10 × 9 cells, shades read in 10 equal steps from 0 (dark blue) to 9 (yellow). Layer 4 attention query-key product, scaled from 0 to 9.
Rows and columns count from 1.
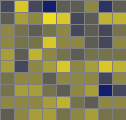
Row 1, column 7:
5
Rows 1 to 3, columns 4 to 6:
0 3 3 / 9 8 2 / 4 5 2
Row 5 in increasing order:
3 3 4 4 4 4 5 6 7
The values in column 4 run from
0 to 9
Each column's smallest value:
2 2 2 0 3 2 3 0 2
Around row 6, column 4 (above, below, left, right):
5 3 5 8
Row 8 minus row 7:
0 1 1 1 -2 0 1 -2 -3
